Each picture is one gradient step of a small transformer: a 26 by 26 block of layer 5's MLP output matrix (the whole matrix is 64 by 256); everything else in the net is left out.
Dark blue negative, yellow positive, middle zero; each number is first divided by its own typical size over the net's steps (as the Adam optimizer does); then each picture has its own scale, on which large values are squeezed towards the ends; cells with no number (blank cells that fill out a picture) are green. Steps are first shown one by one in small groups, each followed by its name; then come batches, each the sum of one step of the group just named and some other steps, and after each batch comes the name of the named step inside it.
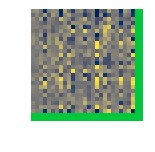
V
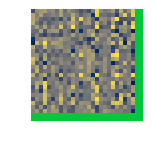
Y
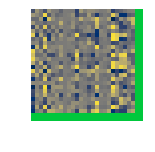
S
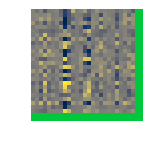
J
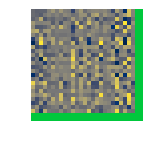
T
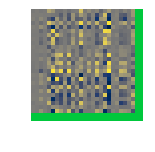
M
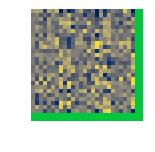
V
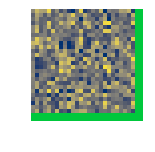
M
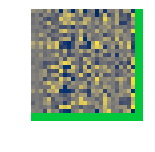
V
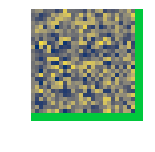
T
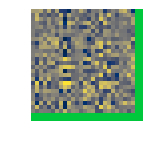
J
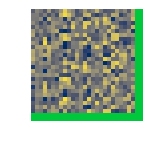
S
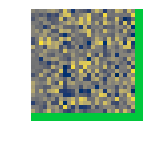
T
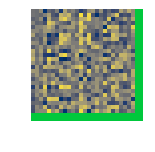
S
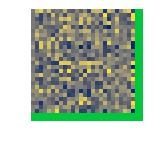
M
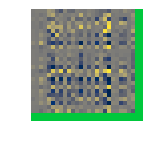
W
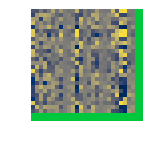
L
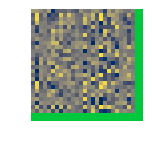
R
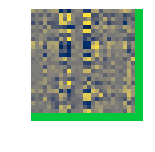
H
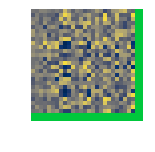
L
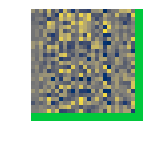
W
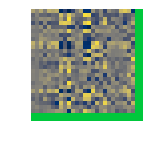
H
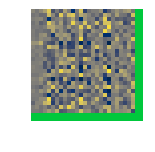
W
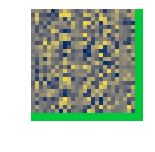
R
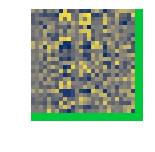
H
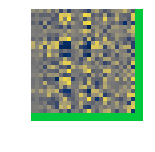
H
